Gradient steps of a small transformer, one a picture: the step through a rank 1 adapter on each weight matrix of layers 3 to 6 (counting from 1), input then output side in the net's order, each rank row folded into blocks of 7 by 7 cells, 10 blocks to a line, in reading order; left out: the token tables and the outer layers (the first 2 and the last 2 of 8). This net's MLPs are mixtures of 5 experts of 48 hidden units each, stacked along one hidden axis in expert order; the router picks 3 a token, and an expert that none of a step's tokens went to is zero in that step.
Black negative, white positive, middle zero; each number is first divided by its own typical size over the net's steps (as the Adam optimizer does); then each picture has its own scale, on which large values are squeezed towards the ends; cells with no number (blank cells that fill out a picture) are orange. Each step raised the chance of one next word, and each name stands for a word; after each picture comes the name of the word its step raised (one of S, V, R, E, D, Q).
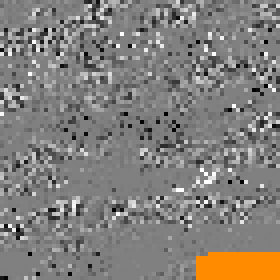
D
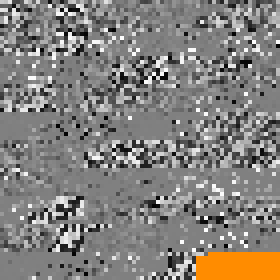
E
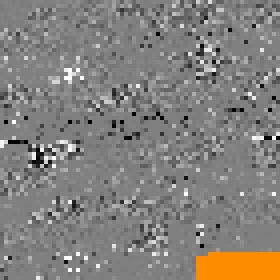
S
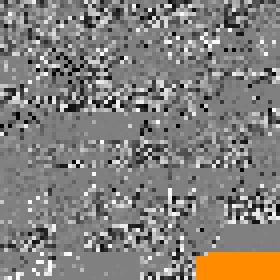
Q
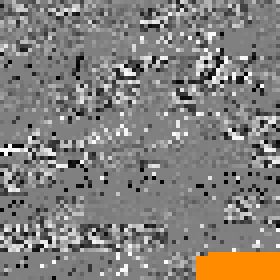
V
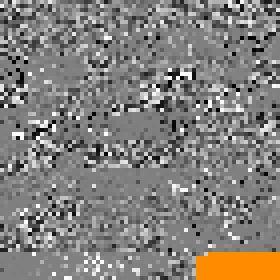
Q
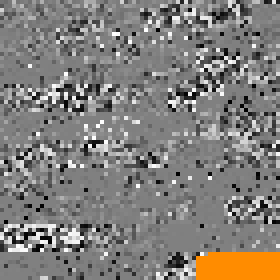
V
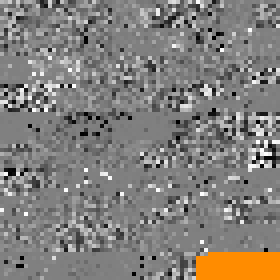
D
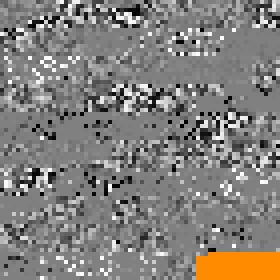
E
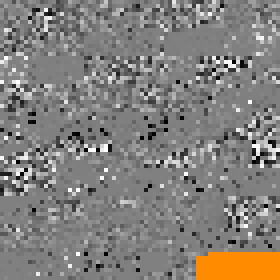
D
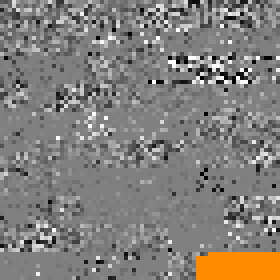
V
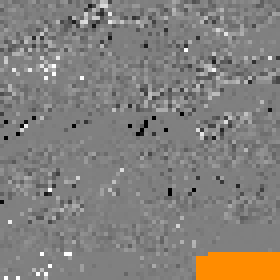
S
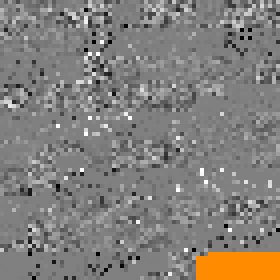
V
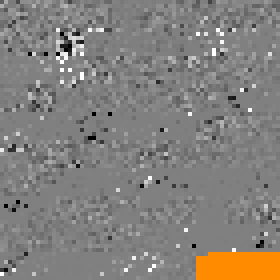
S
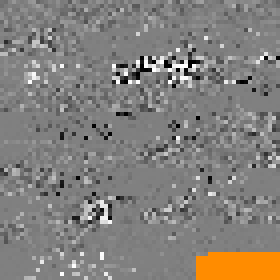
S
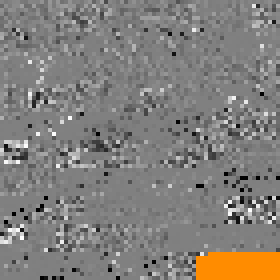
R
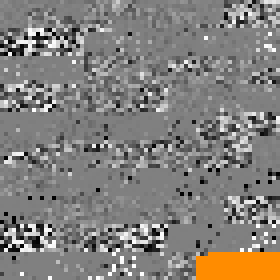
V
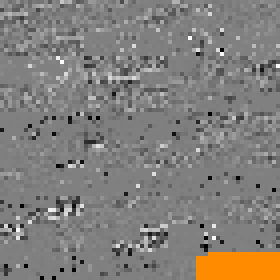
D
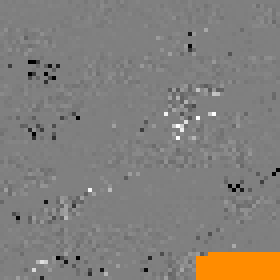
R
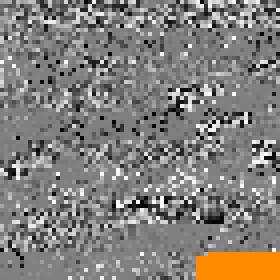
Q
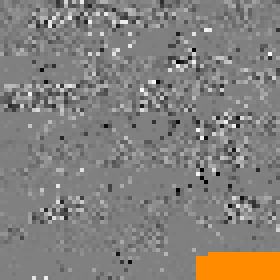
R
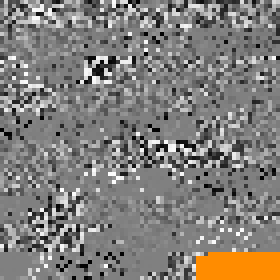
E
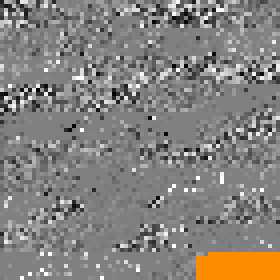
S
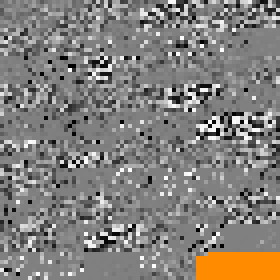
Q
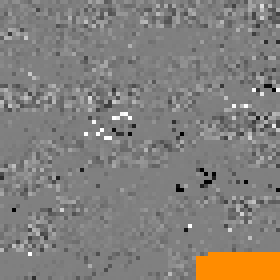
V
